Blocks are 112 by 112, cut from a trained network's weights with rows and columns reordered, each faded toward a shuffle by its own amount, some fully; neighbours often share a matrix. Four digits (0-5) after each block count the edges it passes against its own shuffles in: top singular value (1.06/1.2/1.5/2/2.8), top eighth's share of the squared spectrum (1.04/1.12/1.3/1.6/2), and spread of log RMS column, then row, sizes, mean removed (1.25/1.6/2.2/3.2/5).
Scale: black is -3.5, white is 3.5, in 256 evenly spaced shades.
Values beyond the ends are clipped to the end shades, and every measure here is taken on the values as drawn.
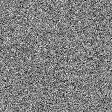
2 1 0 0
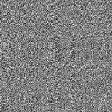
4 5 3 2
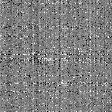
4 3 0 3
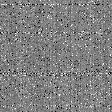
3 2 0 2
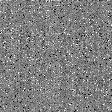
2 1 0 1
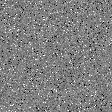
0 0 0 0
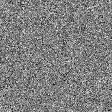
0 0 0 0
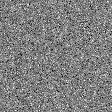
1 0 0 0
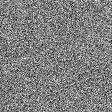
0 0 0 0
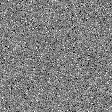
0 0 0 0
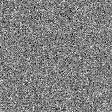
0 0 0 0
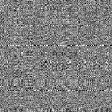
4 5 3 3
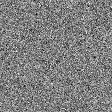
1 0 0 0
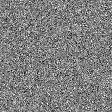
2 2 0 0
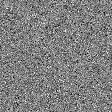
1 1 0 0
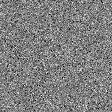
2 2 0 0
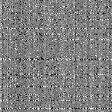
4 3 0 3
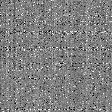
3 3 0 3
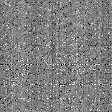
3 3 0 2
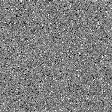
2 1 0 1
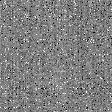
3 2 0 2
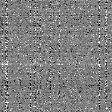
3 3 3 0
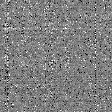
3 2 3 0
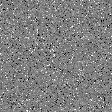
0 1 1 0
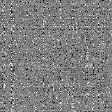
3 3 3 0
